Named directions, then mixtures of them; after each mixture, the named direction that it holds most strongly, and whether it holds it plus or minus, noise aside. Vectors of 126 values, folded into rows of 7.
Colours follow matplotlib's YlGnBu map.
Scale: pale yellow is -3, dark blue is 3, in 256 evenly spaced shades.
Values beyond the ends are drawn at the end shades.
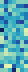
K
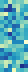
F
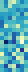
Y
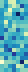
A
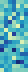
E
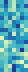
E, minus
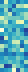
K, minus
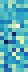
Y, plus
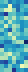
F, minus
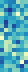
A, minus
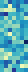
F, minus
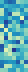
K, plus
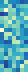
F, minus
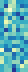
A, plus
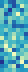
A, minus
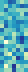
Y, minus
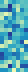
F, plus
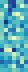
A, minus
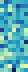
K, plus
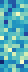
A, minus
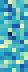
F, plus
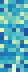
K, minus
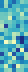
Y, minus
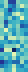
A, minus
